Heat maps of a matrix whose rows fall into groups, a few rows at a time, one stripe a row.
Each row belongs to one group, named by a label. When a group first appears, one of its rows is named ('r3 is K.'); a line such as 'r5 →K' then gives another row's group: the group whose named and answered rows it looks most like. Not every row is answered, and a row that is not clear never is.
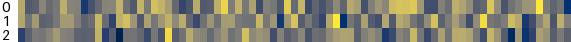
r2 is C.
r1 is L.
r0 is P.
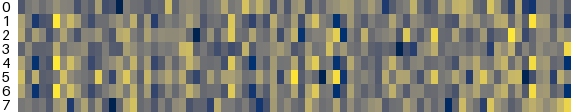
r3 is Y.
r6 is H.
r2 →L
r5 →L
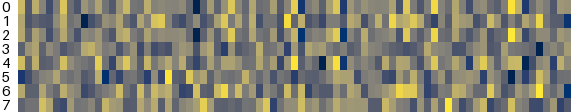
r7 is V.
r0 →L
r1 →P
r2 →L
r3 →Y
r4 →L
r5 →C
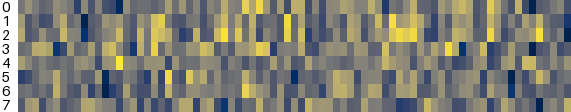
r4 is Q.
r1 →P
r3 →V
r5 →C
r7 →Y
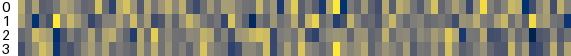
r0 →L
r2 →V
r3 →V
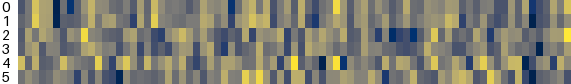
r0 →V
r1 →V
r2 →Y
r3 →Y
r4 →L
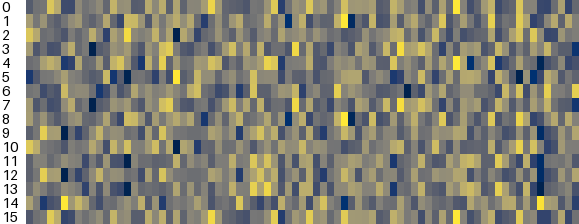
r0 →V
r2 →Q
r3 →P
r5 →C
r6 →Y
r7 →P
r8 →L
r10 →Q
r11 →C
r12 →V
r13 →C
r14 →H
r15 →V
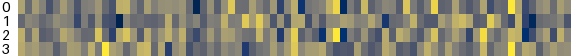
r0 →L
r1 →C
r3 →Q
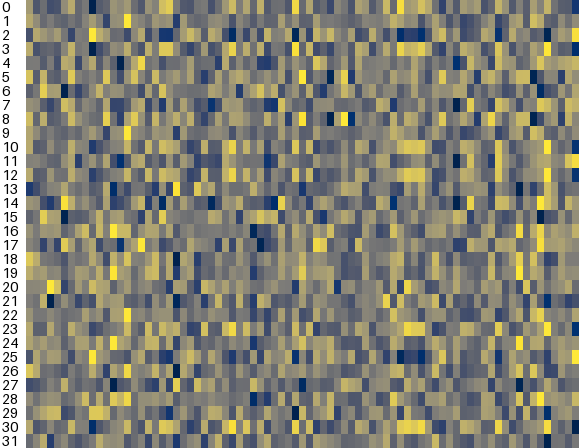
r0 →P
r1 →Q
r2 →Y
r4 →H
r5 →L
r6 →V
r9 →Q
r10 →P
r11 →H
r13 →C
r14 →H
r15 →V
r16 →Q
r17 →H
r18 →Q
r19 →Q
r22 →Q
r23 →P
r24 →Q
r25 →Y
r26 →Q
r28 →Q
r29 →Y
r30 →P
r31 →Y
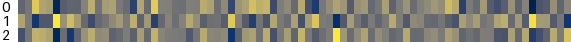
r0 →V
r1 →H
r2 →V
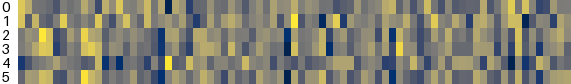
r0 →Q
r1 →L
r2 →Y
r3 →Y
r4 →C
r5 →Y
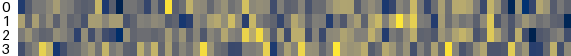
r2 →C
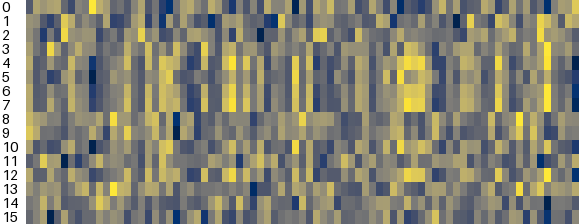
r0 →Y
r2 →H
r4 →P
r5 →P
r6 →P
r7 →P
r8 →Q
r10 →P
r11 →V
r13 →Q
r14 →Y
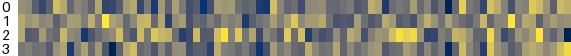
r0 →H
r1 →Q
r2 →P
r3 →H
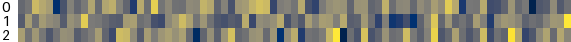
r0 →V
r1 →Y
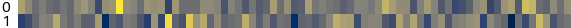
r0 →Q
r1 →C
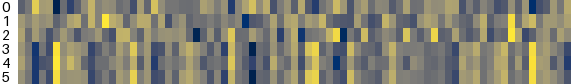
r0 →V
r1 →Q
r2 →L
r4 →H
